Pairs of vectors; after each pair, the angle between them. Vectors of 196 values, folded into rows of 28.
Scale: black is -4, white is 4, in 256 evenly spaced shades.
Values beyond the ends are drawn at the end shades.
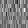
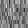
partly opposed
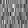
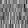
partly aligned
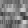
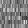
partly aligned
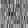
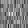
nearly opposite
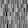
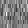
nearly opposite
